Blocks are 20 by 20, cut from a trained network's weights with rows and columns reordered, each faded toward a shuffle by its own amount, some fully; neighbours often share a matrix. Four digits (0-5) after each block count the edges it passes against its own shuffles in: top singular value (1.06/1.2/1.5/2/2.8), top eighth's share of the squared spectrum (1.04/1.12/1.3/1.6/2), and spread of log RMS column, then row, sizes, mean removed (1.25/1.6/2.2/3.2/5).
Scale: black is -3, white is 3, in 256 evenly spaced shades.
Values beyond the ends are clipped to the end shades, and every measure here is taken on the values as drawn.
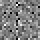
2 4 1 0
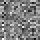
3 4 2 0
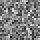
1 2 0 0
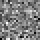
1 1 0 0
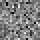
1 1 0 0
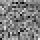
1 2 0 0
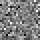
1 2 0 0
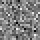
0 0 0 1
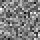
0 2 0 0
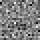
0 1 0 0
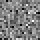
1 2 0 1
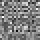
3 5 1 1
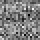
2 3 0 1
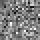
2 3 0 0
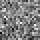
0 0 0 0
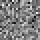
1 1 0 0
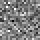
0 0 0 0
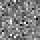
0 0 0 0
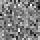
1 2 0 0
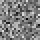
1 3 0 0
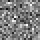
0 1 1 0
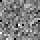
0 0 0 1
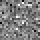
0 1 0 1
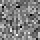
0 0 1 0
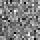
0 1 0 1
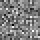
1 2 0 0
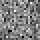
0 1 0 0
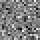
2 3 1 1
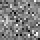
0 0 0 0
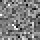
0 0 0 0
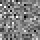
2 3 1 1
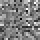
2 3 1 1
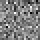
3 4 2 1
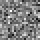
0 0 0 0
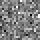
0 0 0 0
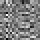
3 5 2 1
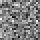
2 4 1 0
